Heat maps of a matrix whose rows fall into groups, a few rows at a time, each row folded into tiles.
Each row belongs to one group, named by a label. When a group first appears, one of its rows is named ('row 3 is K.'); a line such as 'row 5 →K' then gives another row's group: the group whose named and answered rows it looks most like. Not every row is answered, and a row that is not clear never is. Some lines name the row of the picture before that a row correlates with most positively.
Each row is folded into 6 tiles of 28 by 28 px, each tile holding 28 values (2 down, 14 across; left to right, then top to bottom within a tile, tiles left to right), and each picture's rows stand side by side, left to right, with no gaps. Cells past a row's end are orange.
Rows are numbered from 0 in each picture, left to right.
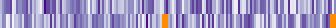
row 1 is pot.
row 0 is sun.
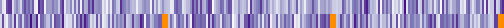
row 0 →pot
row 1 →pot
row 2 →sun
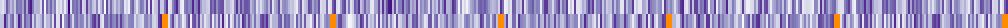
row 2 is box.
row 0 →sun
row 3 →pot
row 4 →pot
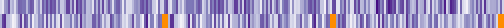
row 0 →box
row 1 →box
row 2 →box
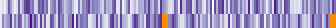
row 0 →pot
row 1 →box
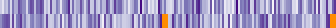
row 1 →sun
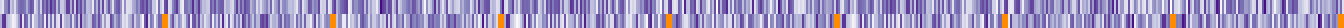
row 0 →box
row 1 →sun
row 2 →sun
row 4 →box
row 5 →box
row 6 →pot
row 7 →box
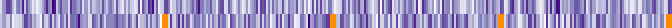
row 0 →sun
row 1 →pot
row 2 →sun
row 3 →sun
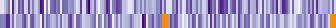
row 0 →box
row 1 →box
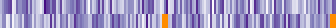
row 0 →sun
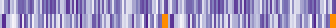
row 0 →box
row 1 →box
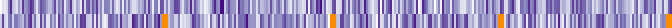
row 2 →sun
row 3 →sun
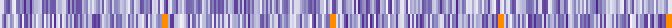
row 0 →sun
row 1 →box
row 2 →pot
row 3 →pot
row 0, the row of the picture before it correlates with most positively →3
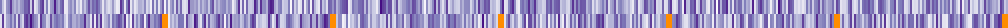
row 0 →pot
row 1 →pot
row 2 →sun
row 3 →sun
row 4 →box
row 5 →pot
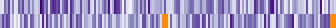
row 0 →box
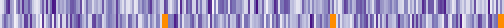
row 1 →box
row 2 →pot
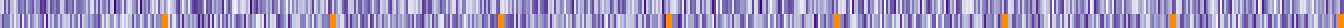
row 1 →pot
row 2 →pot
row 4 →box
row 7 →sun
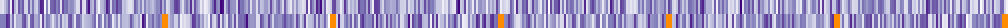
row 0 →box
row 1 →sun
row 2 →pot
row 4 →sun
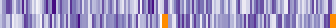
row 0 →sun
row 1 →pot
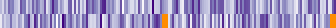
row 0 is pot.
